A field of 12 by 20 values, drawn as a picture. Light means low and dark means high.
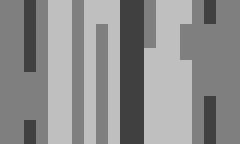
Grain: streaks running down. Calmest part: middle right. Slope: none.
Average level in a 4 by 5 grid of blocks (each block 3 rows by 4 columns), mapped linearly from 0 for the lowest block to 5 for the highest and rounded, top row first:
51415
51514
41504
51505
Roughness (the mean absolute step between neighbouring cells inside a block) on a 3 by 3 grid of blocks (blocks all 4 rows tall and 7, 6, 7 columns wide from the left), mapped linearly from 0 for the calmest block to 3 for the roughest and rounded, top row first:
1 2 1 / 1 3 0 / 1 3 1
